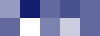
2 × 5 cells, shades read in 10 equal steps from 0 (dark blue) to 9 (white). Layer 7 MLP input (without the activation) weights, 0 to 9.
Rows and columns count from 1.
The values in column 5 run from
3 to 3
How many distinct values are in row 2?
4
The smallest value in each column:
3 0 3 2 3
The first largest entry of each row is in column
1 2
